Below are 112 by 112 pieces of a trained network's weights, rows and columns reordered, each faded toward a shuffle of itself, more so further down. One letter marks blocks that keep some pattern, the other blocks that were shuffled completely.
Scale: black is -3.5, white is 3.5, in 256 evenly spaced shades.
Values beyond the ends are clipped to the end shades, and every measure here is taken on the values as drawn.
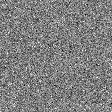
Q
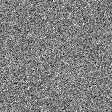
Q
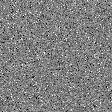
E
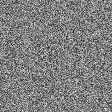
Q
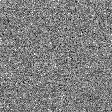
E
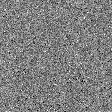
Q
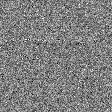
E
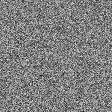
Q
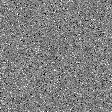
E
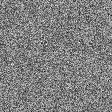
Q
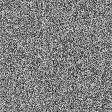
E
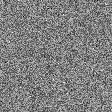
Q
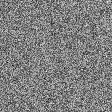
Q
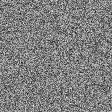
Q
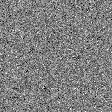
E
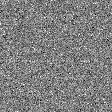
E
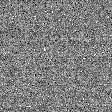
E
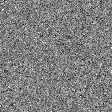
Q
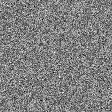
Q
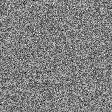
E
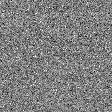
E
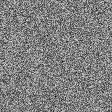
Q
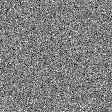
Q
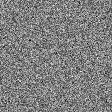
E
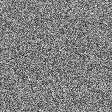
Q
